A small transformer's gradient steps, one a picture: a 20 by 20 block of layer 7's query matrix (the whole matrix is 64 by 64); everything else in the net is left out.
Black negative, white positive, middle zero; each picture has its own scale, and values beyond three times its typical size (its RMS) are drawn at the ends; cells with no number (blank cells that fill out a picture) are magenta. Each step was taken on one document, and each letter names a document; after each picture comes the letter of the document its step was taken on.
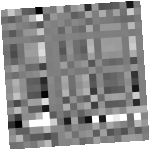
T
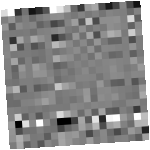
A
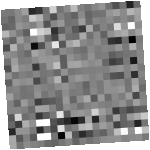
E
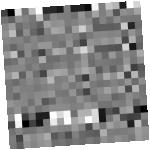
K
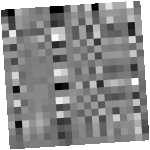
A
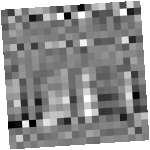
K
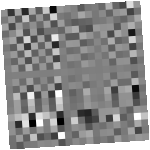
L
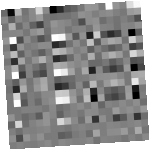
A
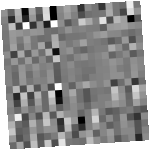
L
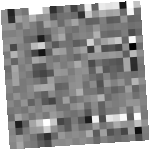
T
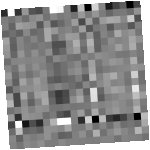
A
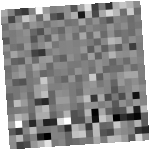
T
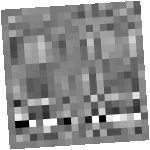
T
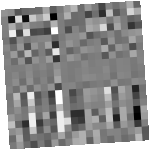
L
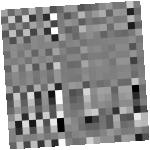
L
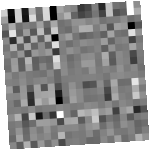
L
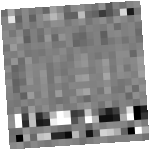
K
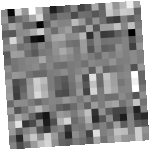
T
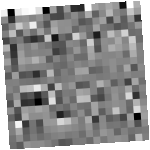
A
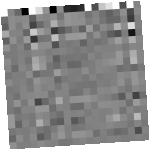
E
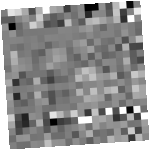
K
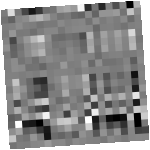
T
